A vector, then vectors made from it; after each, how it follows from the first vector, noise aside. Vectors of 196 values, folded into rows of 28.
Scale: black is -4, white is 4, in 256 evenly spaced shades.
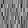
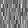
negated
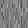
shrunk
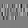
partly zeroed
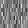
negated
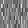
negated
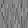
shrunk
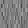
shrunk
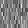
negated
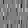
partly zeroed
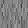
shrunk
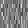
negated
